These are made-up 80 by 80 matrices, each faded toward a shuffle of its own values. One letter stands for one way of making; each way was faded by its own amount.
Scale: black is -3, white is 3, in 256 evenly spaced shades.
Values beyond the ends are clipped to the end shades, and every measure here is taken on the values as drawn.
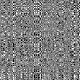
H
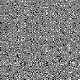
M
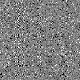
M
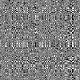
H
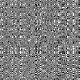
H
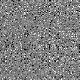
M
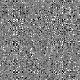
M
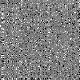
M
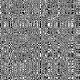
H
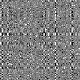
H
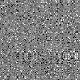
M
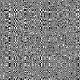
H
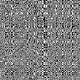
H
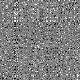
M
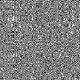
M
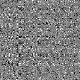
M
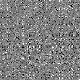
M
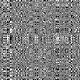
H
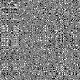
M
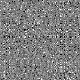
M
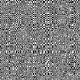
H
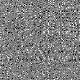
M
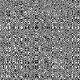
H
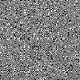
M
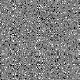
M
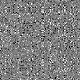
M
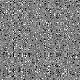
M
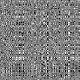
H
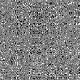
M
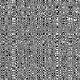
H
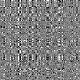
H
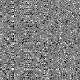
M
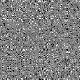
M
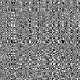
H
